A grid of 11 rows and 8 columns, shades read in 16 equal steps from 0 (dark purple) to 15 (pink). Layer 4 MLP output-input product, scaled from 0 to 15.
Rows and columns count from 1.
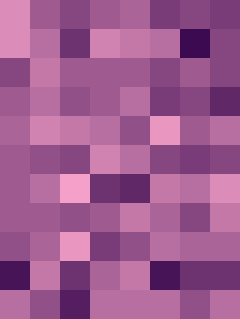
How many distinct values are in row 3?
3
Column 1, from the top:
13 13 6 8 9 8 8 8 7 1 10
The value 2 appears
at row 11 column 3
